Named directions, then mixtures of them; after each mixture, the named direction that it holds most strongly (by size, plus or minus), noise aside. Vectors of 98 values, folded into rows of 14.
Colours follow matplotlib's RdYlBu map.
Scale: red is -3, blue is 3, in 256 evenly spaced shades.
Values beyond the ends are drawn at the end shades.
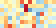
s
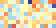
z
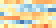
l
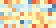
l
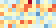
l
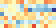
l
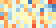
z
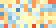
z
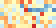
s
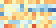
l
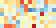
s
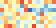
s
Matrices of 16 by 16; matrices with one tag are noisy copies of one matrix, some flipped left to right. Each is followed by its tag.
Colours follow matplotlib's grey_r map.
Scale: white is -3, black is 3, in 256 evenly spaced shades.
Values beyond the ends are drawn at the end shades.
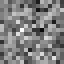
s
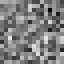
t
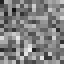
t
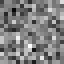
t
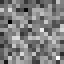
s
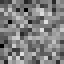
s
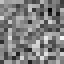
t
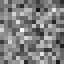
s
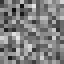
t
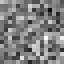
t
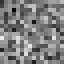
t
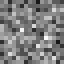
s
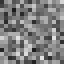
t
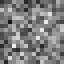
s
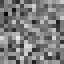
t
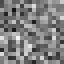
t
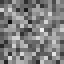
s
